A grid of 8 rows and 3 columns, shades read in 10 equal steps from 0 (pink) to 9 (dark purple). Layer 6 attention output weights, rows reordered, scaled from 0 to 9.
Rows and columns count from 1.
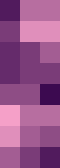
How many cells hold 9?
1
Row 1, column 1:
8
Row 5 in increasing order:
5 5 9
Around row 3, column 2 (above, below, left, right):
1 6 7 4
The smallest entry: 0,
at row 6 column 1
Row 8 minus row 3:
-3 0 4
